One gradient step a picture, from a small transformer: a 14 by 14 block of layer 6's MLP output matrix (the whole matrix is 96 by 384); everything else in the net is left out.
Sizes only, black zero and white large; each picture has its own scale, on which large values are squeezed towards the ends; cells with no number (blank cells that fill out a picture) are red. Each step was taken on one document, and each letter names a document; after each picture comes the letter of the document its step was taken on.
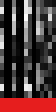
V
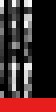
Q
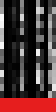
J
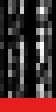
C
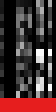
J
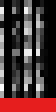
V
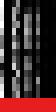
Q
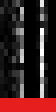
C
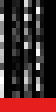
V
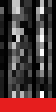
C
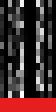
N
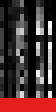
J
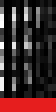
V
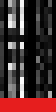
N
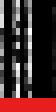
Q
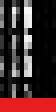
Q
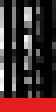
V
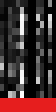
N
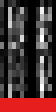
C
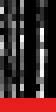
C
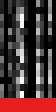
J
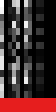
Q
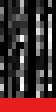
J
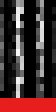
J
